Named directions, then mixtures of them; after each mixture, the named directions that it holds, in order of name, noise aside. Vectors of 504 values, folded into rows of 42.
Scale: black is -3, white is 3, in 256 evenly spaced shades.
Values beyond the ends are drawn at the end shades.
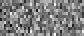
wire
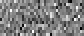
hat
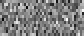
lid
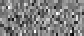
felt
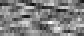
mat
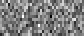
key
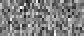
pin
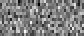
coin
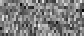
lid, mat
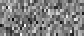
felt, hat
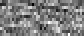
felt, mat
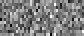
hat, wire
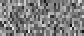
coin, felt, wire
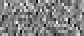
key, lid, pin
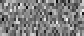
lid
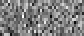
felt, key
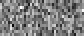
lid, pin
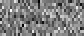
coin, hat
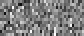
coin, pin, wire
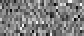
hat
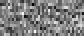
felt, key, mat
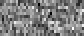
coin, lid, mat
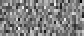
lid, wire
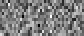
key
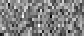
key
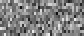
hat, key, mat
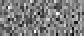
felt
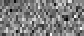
hat, lid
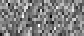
key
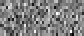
felt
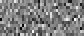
hat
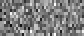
wire
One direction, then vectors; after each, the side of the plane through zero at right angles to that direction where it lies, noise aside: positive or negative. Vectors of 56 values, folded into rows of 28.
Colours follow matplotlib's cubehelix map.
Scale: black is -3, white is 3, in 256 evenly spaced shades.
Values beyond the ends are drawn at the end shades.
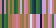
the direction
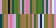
positive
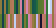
positive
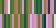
positive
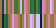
positive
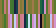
positive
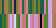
positive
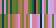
positive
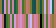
positive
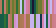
positive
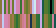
negative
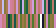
negative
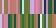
negative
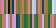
negative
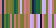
positive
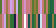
negative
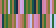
positive
